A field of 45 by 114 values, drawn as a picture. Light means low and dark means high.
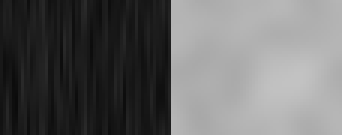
It is made of 1 by 2 panels. Panel 1,1: very high, streaked downward, faint in contrast. Panel 1,2: low, smooth, faint in contrast.
